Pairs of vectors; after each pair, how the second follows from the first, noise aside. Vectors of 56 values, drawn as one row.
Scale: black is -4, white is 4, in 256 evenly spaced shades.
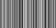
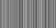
shrunk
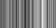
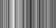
reversed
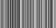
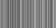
shrunk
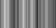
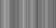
shrunk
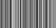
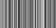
reversed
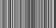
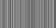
shrunk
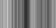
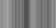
shrunk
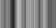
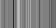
partly zeroed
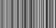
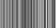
sign-scrambled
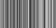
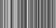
reversed
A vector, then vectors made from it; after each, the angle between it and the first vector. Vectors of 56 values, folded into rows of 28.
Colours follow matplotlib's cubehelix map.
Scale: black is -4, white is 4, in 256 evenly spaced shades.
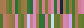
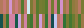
partly opposed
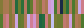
nearly parallel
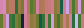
partly aligned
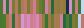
orthogonal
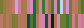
nearly opposite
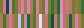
partly opposed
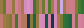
nearly opposite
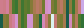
partly aligned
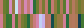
partly opposed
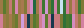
nearly opposite
